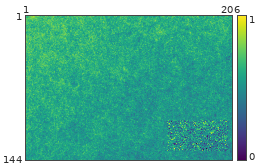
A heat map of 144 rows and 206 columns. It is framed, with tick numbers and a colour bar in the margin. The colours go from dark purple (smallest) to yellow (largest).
Roughest part: bottom right. Slope: up to the top left. Ninth with the highest average: top left. Odd patch: rougher, in the bottom right. Ninth with the lowest average: bottom right.
